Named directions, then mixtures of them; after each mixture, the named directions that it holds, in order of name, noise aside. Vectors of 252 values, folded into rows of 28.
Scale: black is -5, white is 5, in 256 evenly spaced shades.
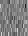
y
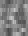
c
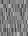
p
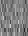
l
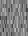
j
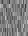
p, y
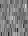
c, y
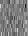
y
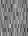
j, l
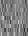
l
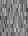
j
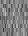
j, p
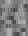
c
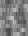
c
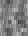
c, y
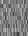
p
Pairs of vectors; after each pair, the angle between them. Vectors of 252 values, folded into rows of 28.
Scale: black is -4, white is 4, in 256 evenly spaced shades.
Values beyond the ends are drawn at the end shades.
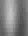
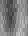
nearly opposite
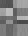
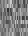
partly opposed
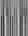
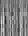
nearly opposite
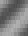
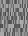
orthogonal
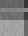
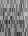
partly opposed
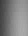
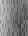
nearly opposite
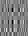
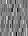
partly aligned
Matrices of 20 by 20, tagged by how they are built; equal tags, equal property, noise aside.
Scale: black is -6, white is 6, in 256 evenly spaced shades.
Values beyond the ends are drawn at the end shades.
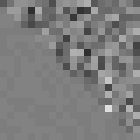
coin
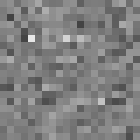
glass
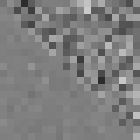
coin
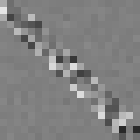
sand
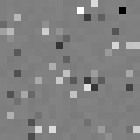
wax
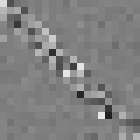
sand
